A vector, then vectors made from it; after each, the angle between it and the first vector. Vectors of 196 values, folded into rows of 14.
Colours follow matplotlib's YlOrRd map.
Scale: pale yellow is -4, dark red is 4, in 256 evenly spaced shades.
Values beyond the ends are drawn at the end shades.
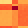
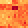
nearly parallel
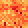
partly aligned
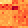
nearly parallel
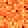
orthogonal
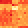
nearly opposite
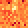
partly opposed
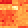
nearly opposite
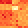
nearly opposite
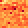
partly aligned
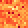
partly opposed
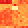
nearly opposite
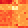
nearly opposite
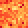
partly opposed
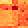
nearly parallel
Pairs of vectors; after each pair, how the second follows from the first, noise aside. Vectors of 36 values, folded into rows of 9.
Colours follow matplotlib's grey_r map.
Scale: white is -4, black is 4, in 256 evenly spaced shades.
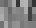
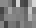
negated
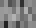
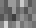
negated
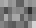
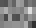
negated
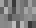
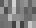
negated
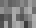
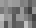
negated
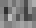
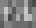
negated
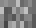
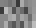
negated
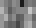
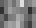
negated
